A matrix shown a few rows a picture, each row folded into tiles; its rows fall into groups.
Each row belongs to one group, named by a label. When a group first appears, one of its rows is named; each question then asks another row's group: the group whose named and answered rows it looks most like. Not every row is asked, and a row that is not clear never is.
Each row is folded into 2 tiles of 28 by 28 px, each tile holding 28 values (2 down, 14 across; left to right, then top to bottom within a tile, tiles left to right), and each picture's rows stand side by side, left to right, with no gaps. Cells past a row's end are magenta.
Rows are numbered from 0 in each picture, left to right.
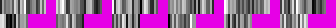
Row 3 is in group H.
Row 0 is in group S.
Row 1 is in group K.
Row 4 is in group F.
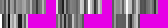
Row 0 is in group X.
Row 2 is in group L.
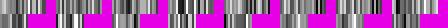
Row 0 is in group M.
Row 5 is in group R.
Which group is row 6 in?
R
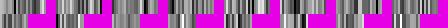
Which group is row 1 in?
H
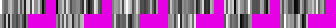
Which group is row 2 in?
L
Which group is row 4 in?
L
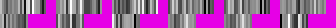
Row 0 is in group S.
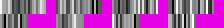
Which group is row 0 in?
F
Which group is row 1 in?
R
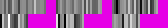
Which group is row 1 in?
X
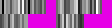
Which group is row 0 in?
K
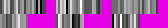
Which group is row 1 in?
L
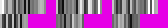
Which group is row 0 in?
F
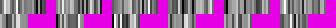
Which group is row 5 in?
M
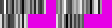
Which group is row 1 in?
S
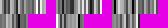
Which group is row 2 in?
K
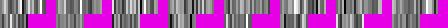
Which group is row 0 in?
M
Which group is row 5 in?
L
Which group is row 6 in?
X
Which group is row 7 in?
F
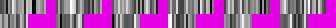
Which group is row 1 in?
L
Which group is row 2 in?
H
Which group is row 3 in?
S
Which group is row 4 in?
R
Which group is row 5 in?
M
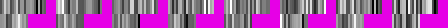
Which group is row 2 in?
M
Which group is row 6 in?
R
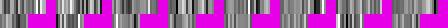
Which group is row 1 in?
H
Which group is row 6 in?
S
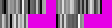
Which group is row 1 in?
H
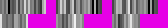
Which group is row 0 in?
X
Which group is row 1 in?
R
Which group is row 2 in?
R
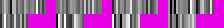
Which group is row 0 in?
L
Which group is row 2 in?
X
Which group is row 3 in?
K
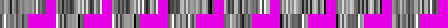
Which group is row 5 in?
H
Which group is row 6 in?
H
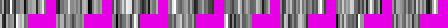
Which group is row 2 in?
L
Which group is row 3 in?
K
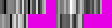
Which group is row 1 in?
L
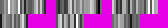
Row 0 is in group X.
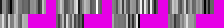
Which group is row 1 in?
M
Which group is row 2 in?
M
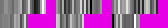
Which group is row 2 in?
H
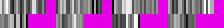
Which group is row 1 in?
R
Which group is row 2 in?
L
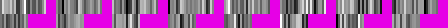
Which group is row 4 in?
M
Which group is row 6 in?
H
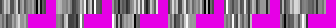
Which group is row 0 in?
R
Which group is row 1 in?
M
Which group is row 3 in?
R
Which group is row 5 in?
L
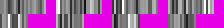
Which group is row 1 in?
F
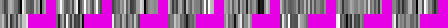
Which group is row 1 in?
M
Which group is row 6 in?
S
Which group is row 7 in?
S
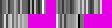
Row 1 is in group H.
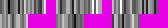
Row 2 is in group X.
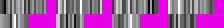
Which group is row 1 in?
S
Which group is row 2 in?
R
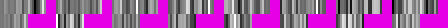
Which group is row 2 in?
S
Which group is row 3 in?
M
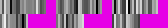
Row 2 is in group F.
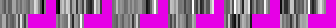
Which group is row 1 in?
K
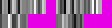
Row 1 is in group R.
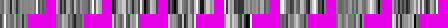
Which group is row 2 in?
K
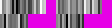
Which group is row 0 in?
F
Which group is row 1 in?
S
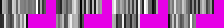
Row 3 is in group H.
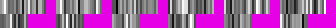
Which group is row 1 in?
M
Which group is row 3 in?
L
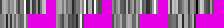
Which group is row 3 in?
K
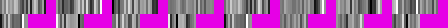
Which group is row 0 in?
H
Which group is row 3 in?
X
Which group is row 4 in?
H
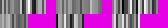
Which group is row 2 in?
S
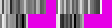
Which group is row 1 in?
S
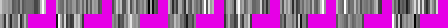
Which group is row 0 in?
F
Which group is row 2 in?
R
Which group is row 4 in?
L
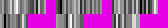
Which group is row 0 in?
L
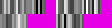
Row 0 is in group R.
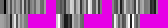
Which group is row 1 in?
S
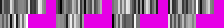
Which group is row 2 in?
H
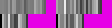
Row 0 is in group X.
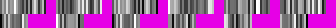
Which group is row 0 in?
H
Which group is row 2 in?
H
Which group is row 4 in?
S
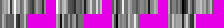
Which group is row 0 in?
L
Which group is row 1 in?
F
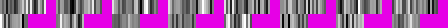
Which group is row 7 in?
R
